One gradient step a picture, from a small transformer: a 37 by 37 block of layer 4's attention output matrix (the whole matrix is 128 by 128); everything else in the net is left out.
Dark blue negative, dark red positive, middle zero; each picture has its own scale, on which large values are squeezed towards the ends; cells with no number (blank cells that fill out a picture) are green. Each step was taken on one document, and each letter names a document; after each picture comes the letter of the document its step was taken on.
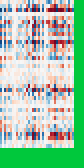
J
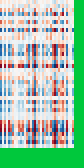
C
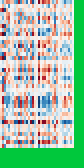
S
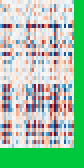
J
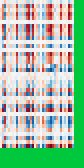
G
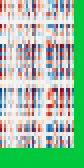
C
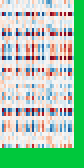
S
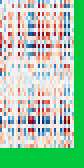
C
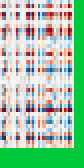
G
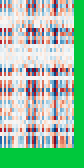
J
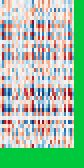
S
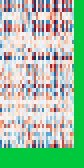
J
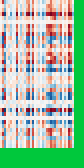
G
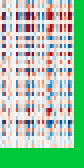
G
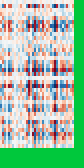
J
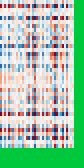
C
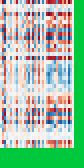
G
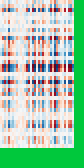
J
